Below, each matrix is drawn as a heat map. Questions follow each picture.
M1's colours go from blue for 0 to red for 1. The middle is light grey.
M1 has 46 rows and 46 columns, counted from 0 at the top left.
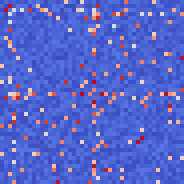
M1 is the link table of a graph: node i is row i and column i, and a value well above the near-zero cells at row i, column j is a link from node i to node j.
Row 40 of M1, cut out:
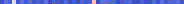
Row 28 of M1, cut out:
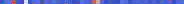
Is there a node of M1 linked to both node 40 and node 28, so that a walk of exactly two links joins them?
yes
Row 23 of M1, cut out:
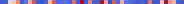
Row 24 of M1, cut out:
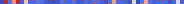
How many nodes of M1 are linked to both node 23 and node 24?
3
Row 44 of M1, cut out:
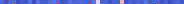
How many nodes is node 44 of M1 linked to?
2
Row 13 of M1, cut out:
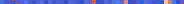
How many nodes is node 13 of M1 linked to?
4
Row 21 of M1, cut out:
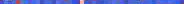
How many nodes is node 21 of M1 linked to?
2
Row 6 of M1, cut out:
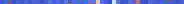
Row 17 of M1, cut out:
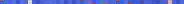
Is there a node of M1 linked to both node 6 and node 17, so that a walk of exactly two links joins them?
no
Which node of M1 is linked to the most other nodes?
node 23
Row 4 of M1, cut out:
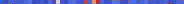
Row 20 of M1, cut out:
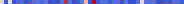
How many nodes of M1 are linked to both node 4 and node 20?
2
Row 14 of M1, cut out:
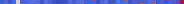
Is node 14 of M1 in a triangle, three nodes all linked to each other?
no
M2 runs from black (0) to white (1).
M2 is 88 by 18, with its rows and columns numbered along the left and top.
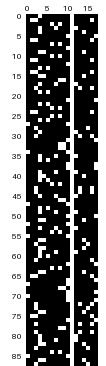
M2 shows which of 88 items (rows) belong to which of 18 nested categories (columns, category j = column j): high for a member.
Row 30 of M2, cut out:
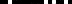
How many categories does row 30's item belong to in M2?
4
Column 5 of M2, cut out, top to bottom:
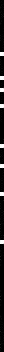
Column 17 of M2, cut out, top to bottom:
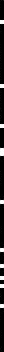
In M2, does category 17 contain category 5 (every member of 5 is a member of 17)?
no
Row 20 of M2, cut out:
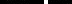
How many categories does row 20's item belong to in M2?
1
